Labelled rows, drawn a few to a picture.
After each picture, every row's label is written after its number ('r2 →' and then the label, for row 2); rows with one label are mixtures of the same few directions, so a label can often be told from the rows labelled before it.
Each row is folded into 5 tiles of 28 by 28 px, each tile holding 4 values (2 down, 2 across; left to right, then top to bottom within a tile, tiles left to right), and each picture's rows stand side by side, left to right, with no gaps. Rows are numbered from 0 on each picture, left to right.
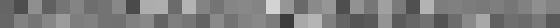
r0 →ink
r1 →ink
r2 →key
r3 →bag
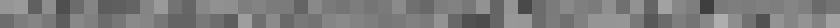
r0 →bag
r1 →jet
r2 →ink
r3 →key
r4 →key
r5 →bag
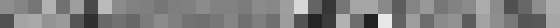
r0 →key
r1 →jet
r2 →jet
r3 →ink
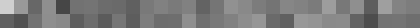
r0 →bag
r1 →ink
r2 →key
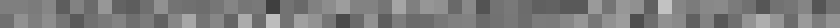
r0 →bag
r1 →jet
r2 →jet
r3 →bag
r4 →bag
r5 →jet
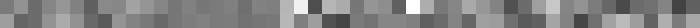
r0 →key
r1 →bag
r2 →ink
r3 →ink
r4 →jet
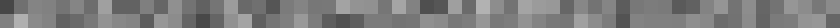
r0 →bag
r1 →key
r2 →jet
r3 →bag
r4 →bag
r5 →ink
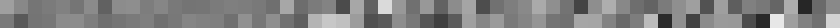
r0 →bag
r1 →jet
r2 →key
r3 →ink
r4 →jet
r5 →bag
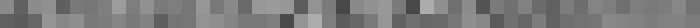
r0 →ink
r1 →bag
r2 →key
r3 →bag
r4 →ink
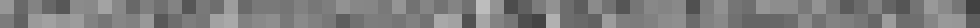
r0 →key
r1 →key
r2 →jet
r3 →ink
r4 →ink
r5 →jet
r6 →ink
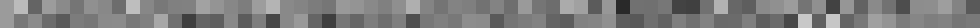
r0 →ink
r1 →jet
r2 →jet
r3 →bag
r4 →bag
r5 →jet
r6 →key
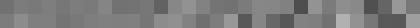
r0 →bag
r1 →jet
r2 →ink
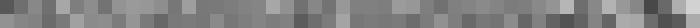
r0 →bag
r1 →ink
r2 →bag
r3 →jet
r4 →ink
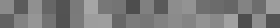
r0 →key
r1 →jet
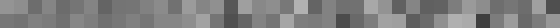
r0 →bag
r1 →key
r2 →ink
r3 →jet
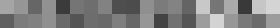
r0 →bag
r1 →bag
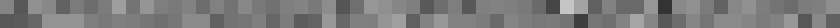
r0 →ink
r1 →bag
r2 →ink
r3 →ink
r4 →bag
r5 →jet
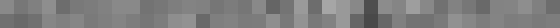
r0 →ink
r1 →jet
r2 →key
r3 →key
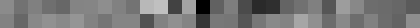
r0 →key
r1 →bag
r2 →ink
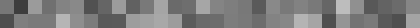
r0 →ink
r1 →ink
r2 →ink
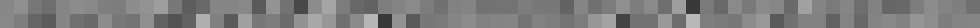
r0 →jet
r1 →jet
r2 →jet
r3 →jet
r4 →jet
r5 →bag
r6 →key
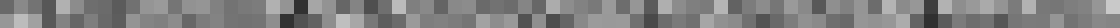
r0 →ink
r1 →ink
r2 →ink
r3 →jet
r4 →key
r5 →ink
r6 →key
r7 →ink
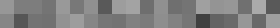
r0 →bag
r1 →jet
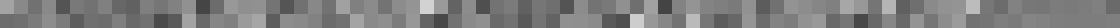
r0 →bag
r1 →ink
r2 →bag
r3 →bag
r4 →bag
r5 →ink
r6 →ink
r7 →ink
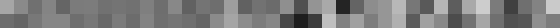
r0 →bag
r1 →key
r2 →ink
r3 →key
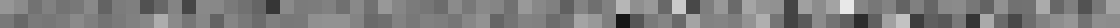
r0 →bag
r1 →ink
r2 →key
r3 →bag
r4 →jet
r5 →key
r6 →bag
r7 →key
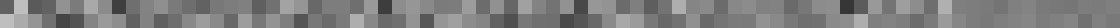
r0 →ink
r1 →jet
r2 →bag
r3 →key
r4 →ink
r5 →ink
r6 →bag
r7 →jet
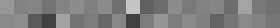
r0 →jet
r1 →bag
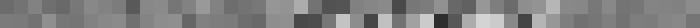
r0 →ink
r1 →ink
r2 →jet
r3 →key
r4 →ink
